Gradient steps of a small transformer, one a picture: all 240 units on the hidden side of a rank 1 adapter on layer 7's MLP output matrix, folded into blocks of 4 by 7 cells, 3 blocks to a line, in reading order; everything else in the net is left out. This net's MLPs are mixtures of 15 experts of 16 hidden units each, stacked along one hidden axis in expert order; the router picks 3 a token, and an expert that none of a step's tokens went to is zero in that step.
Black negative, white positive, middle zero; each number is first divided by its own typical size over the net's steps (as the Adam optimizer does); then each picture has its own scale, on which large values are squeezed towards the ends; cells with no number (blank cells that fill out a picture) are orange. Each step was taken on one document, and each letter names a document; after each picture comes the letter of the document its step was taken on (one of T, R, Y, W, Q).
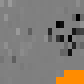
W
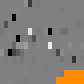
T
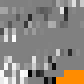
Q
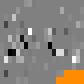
T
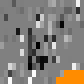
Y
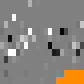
T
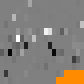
T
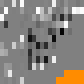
Y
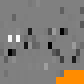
T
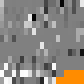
Q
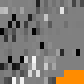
Q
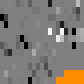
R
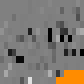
R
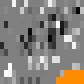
Y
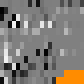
Q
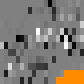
R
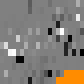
R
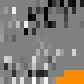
Q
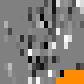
Y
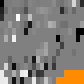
Q
